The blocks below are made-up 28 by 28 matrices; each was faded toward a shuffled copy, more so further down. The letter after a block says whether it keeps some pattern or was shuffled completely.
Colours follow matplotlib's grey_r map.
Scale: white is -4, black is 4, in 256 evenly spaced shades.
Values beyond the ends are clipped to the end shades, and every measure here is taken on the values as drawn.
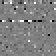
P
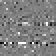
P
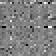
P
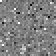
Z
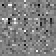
P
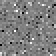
Z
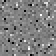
Z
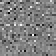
P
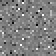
Z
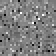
Z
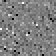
Z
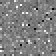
Z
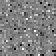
Z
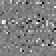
P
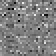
P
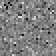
Z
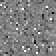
Z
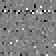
P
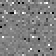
P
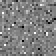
Z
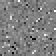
Z
